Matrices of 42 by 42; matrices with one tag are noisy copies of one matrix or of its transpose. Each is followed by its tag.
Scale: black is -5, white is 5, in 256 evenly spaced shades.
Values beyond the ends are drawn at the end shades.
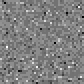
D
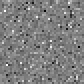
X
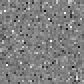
X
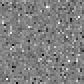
D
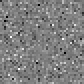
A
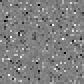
A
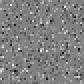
X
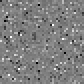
A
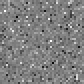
X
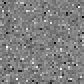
D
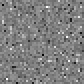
D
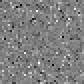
A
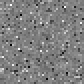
X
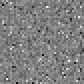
D
